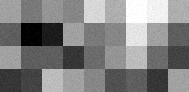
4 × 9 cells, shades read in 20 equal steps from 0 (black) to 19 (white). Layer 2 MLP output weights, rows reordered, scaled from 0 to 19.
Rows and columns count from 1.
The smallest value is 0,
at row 2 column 2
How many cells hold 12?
6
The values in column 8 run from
4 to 18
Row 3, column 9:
5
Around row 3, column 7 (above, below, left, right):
17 7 11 8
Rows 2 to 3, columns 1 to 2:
7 0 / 12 7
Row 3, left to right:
12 7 7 4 8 11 14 8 5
